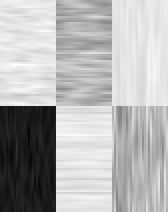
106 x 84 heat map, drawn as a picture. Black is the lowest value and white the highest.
The table splits into 2 rows of 3 panels. Panel 1,1: very high, streaked across, faint in contrast. Panel 1,2: high, streaked across. Panel 1,3: very high, streaked downward, faint in contrast. Panel 2,1: very low, streaked downward, faint in contrast. Panel 2,2: very high, streaked across, faint in contrast. Panel 2,3: high, streaked downward.
